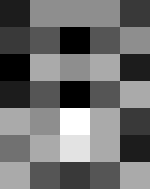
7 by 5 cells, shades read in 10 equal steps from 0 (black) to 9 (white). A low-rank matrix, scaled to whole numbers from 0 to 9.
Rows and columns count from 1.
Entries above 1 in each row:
4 4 3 3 5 4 5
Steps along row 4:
up down up up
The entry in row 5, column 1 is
6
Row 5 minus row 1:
5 0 4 1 0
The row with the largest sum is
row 5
